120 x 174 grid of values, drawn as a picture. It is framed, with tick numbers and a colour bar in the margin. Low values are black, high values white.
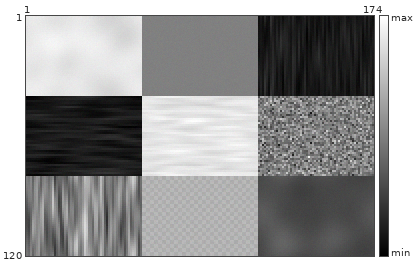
The table splits into 3 rows of 3 panels. Panel 1,1: very high, smooth, faint in contrast. Panel 1,2: middling, flat. Panel 1,3: very low, streaked downward, faint in contrast. Panel 2,1: very low, streaked across, faint in contrast. Panel 2,2: very high, streaked across, faint in contrast. Panel 2,3: middling, fine-grained, strong in contrast. Panel 3,1: middling, streaked downward, strong in contrast. Panel 3,2: high, checkered, faint in contrast. Panel 3,3: low, smooth, faint in contrast.
